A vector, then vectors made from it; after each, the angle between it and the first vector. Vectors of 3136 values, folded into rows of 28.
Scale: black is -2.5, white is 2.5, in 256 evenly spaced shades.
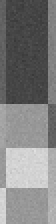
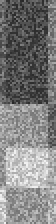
nearly parallel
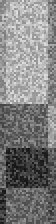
nearly opposite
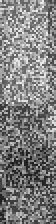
partly opposed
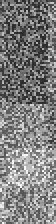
partly aligned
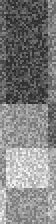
nearly parallel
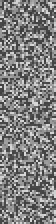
orthogonal
